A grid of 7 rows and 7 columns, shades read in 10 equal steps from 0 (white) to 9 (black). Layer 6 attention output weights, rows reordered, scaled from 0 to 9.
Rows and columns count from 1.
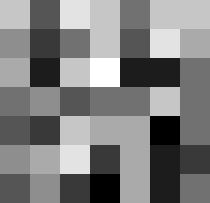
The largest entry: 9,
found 2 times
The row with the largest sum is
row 7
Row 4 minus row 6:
1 1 5 -2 2 -6 -2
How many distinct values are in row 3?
5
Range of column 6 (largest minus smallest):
8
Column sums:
30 39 24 28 33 38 32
